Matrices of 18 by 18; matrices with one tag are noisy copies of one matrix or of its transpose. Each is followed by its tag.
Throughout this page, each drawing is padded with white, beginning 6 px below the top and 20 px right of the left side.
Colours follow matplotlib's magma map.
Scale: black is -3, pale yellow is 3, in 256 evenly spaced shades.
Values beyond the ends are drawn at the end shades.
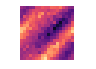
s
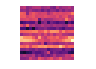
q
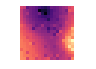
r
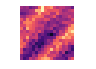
s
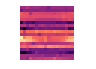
q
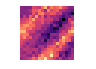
s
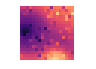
r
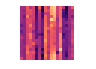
q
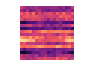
q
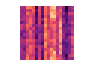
q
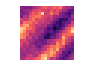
s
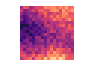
r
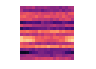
q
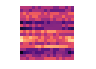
q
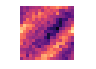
s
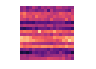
q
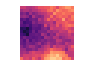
r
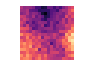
r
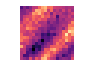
s
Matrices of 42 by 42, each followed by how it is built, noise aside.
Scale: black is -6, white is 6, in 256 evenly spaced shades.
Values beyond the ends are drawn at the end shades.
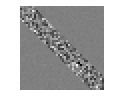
banded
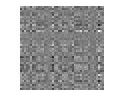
low rank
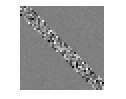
banded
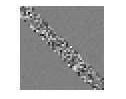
banded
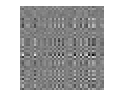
low rank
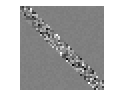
banded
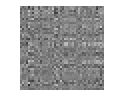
low rank
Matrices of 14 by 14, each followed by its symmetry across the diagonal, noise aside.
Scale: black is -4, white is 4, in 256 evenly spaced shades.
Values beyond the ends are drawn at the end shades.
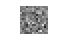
antisymmetric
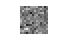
neither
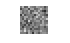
antisymmetric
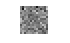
neither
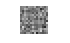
antisymmetric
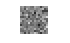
neither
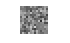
antisymmetric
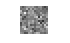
neither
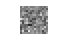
neither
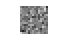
antisymmetric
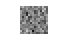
neither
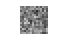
antisymmetric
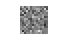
antisymmetric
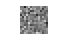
antisymmetric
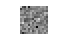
neither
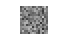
neither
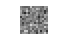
antisymmetric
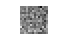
antisymmetric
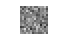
neither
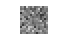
antisymmetric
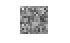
neither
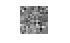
antisymmetric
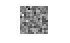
antisymmetric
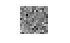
neither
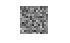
neither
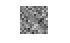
antisymmetric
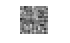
antisymmetric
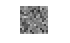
neither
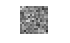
neither
